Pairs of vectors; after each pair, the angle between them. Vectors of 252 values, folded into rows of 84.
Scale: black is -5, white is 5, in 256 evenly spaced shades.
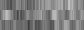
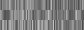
partly opposed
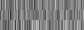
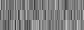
nearly parallel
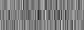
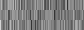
partly aligned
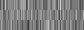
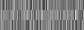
partly aligned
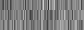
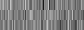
nearly opposite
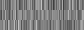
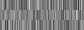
partly aligned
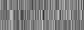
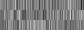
partly aligned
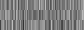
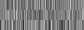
nearly parallel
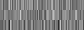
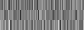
nearly opposite
